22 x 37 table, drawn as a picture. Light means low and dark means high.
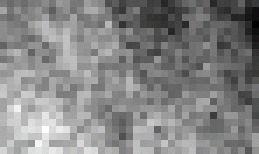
Average level on the scale: 50%. Ninth with the lowest average: bottom left. Slope: up to the top right. Ninth with the highest average: top right. Histogram: bell-shaped.
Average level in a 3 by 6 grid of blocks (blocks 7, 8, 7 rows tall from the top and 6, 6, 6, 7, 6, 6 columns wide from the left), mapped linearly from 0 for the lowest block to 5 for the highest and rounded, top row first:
2 2 2 4 4 5 | 1 1 2 3 3 4 | 0 0 2 1 2 3
